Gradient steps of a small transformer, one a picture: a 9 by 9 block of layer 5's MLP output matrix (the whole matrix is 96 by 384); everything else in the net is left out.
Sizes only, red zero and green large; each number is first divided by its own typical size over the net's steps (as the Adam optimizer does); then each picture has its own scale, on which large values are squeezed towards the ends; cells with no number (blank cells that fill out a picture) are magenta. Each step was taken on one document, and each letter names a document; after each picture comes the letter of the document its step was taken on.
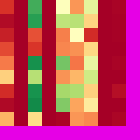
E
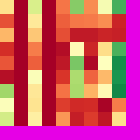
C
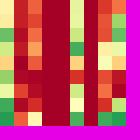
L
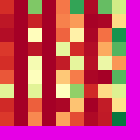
C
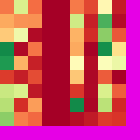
L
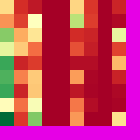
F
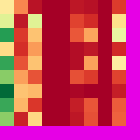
F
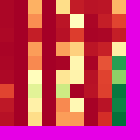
C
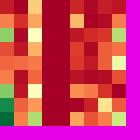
F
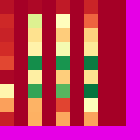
E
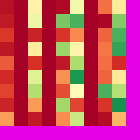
C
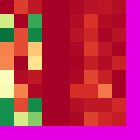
F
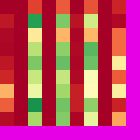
E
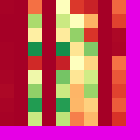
E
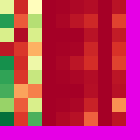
F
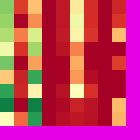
F
